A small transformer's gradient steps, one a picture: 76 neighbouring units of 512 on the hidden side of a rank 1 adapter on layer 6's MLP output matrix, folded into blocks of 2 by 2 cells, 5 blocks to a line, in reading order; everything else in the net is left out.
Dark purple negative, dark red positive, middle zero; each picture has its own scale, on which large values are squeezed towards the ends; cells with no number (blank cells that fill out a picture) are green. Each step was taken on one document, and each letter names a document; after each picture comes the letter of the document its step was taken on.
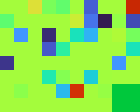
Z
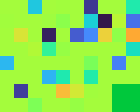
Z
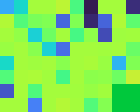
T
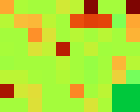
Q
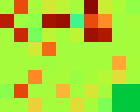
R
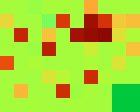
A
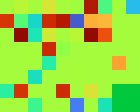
R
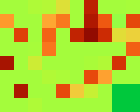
A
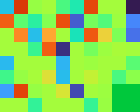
Q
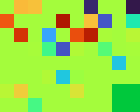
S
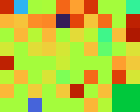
T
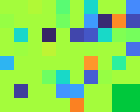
Z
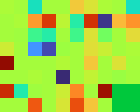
S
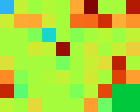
Q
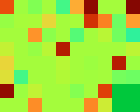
Q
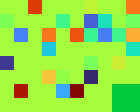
Z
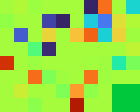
A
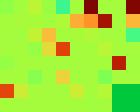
S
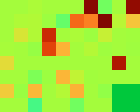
S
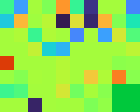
T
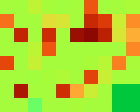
A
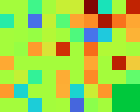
S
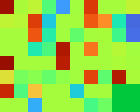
Q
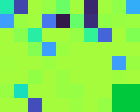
T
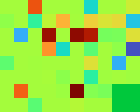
Z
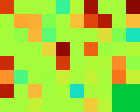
Q
